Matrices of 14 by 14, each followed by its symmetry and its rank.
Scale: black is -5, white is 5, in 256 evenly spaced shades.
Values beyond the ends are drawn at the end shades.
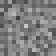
symmetric, full rank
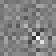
symmetric, rank three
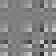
symmetric, rank one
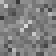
symmetric, full rank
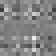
neither, rank three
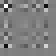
symmetric, rank one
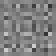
antisymmetric, rank two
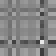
symmetric, rank one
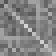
symmetric, full rank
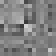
symmetric, rank two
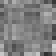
antisymmetric, rank two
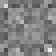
symmetric, rank three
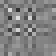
symmetric, rank two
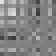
symmetric, rank two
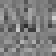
neither, rank three
